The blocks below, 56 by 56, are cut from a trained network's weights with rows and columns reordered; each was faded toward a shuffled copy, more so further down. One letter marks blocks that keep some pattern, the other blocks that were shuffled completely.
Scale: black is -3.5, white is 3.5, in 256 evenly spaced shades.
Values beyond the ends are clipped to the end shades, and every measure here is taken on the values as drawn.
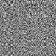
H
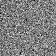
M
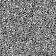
M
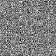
H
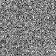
H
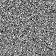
M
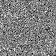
M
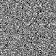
H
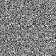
H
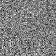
H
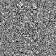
H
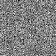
H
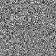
H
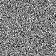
M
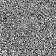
H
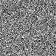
M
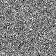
M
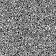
M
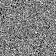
M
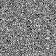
H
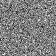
M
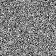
M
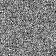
M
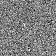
M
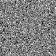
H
